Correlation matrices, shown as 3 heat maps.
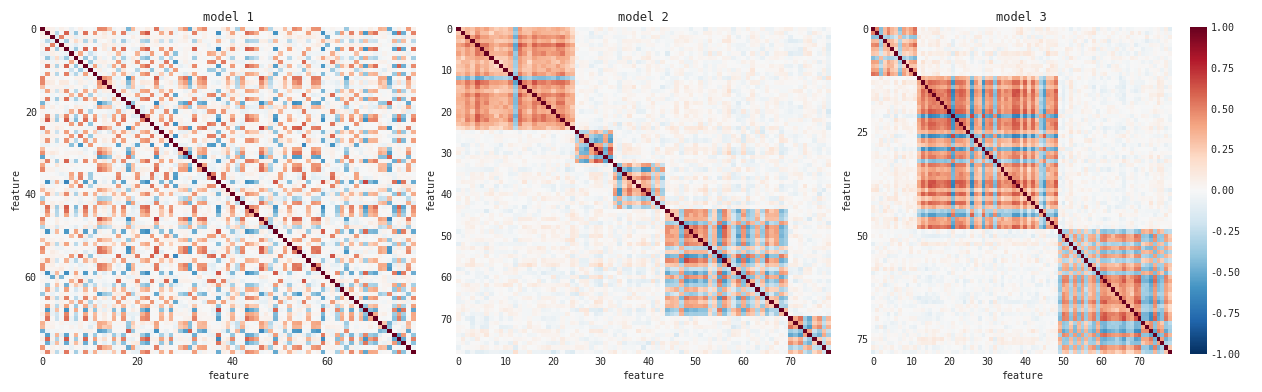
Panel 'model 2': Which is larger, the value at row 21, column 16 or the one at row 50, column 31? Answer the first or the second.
the first
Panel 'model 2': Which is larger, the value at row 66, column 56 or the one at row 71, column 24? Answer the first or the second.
the first
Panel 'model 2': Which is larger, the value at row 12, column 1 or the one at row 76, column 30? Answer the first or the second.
the second
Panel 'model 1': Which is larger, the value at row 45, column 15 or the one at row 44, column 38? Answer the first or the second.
the first
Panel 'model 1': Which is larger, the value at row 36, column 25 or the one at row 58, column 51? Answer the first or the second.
the second
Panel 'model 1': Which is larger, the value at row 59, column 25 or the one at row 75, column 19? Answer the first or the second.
the second
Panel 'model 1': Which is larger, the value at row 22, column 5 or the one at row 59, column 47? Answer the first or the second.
the first
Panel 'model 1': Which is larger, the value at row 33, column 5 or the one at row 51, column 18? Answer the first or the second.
the first
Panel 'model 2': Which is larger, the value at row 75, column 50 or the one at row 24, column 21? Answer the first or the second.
the second
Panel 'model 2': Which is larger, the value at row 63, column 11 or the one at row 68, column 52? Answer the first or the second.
the first
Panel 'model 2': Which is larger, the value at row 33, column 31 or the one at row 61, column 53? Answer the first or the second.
the second
